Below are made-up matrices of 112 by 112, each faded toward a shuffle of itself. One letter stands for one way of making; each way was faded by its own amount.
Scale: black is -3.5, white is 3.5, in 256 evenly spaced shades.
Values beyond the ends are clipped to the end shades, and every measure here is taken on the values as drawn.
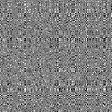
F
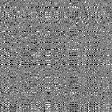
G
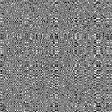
F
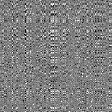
F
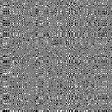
F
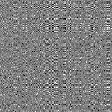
F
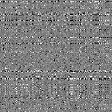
G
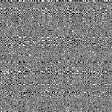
G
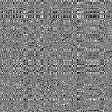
F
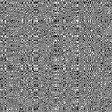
F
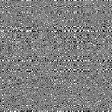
G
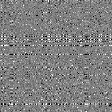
G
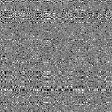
G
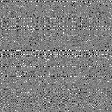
G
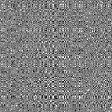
F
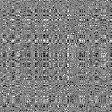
F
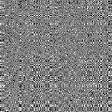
F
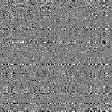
G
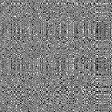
F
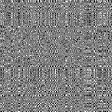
F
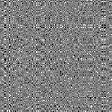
F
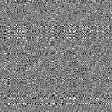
G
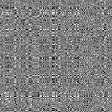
F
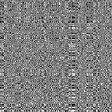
F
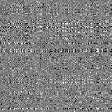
G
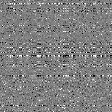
G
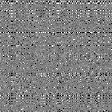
G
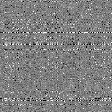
G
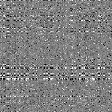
G
